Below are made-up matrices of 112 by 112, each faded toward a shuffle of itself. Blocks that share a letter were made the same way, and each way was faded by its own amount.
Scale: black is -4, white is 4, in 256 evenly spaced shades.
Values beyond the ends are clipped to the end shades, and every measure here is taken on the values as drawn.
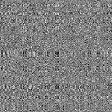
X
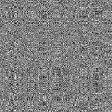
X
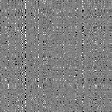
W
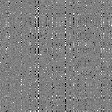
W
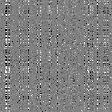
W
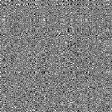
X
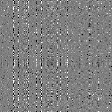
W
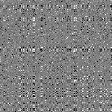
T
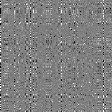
W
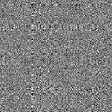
X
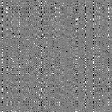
W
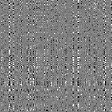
W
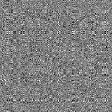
X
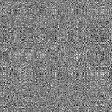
X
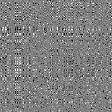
T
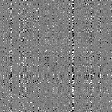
W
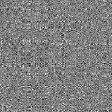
X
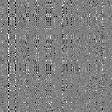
W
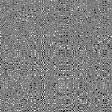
T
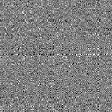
X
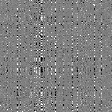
W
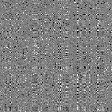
T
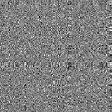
X
